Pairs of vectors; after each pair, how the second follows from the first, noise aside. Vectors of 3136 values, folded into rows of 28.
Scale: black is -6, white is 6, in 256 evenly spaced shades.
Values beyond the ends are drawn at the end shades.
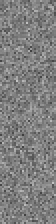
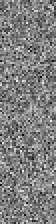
scaled up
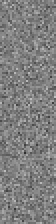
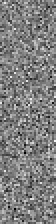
scaled up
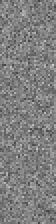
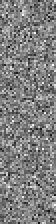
scaled up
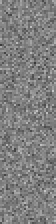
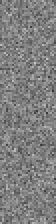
negated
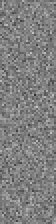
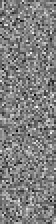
scaled up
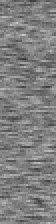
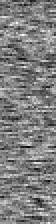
scaled up
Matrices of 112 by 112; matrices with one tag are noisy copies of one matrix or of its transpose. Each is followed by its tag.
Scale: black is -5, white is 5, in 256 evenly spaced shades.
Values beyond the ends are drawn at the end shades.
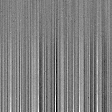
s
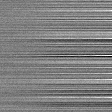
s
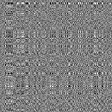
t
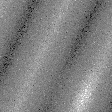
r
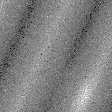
r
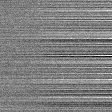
s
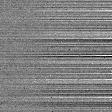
s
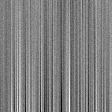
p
